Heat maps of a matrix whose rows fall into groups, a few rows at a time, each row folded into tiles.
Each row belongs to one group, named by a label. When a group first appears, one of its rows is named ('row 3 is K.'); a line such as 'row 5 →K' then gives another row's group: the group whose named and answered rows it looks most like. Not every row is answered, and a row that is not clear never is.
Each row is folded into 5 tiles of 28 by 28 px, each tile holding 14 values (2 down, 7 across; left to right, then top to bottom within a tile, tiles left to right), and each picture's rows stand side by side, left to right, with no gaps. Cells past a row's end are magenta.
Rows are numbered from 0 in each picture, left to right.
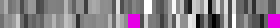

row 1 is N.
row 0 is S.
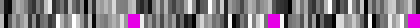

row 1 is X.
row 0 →X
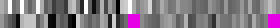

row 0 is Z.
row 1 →Z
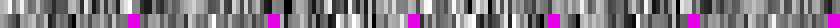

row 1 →S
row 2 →X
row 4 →Z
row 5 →S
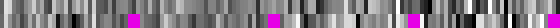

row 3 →X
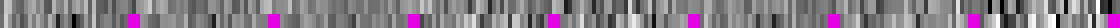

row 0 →N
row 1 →Z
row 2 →Z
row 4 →X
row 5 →N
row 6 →S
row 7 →S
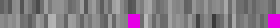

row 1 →N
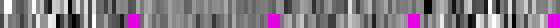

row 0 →N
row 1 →N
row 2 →X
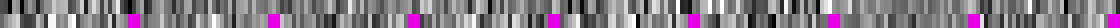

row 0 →S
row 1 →X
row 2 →X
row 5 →Z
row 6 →Z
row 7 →X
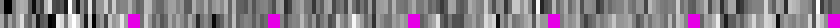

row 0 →X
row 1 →N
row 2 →X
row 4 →S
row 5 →S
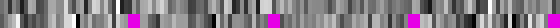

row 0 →S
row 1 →Z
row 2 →N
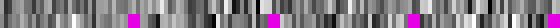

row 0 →X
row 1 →Z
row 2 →X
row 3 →N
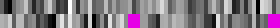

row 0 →X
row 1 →Z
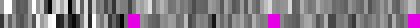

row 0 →N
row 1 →Z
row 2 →Z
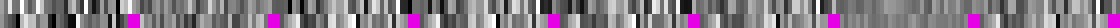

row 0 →Z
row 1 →X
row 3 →S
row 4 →S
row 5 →S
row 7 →S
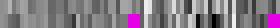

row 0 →Z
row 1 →N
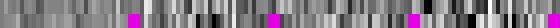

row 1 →N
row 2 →N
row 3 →X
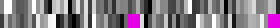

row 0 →N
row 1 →X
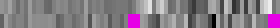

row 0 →N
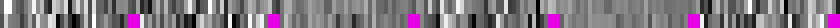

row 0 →N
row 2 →N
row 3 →Z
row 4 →N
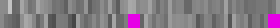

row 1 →N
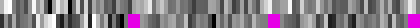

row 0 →N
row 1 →Z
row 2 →Z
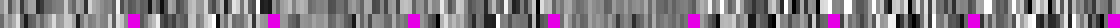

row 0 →S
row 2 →Z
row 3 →Z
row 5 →Z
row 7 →N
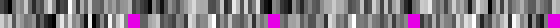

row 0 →X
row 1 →S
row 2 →S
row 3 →N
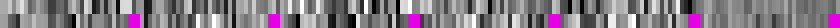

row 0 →Z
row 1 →X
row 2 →Z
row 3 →N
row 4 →S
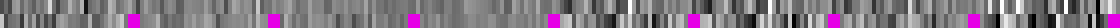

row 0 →X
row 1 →S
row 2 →N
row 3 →S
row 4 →X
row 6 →X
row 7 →Z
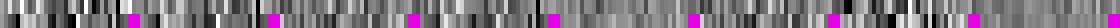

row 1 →Z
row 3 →Z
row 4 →S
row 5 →X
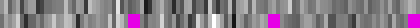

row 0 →S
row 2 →Z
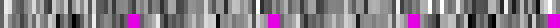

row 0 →N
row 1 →S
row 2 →S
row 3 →Z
